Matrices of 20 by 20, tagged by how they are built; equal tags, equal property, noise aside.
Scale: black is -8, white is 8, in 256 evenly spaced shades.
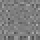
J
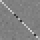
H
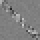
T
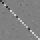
H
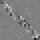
T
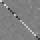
H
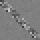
T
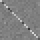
H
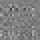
J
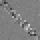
T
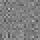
J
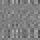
J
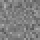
J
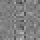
J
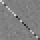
H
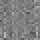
J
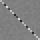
H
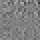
J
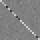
H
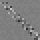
T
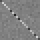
H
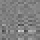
J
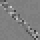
T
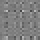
J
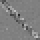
T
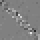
T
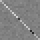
H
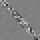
T
